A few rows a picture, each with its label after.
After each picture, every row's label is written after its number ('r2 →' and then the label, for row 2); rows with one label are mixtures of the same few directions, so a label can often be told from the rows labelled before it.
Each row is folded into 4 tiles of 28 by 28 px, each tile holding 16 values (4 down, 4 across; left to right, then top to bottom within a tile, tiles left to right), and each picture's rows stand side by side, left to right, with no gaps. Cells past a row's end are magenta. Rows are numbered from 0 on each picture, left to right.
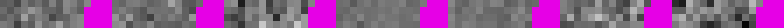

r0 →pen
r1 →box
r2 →pen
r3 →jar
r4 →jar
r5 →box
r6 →pen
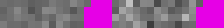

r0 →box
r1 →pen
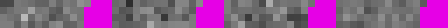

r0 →pen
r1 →pen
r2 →pen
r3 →box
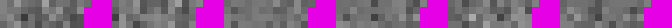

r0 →pen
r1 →jar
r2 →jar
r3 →box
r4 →pen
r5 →box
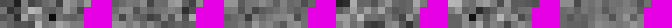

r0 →pen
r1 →box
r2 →pen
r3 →pen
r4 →pen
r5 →pen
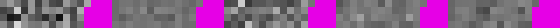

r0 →box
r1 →box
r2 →jar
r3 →pen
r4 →box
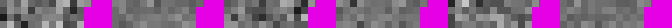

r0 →jar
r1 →pen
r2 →box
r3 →jar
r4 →jar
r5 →jar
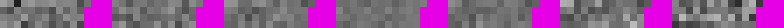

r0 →jar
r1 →jar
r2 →pen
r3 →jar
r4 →pen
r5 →pen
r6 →box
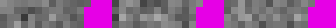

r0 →pen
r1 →jar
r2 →pen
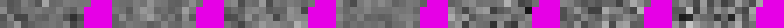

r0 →pen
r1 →box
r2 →pen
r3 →jar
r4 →box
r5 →box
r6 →box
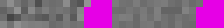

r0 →box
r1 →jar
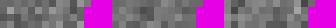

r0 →jar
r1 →box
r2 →jar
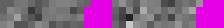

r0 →box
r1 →box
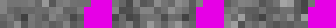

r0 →pen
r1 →pen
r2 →box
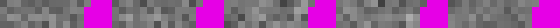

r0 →jar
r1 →jar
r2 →box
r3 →pen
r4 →pen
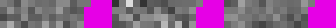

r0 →jar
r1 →jar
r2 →pen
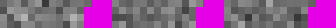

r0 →pen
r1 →jar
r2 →pen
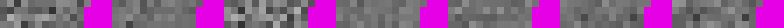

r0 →jar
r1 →box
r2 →box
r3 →jar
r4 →jar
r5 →pen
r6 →pen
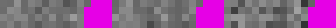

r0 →pen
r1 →pen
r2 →jar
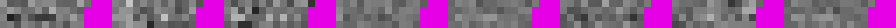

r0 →jar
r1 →pen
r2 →box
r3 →jar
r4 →jar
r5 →pen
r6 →box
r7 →jar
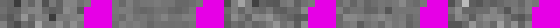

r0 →pen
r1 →pen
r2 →jar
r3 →jar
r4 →jar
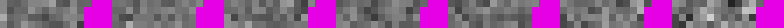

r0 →jar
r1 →box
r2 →box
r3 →box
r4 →pen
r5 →box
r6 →box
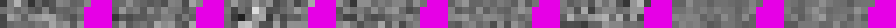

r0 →jar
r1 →jar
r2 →box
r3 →jar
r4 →jar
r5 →box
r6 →pen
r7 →box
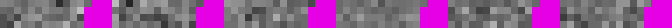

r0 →box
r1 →jar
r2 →pen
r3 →pen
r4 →box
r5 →jar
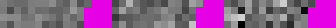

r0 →jar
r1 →jar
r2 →box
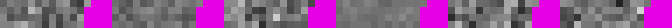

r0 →box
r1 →pen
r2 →pen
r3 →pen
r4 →jar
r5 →box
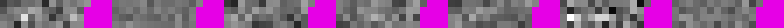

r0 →pen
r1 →box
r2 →pen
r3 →box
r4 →pen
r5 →jar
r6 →jar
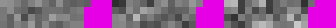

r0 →pen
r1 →pen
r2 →pen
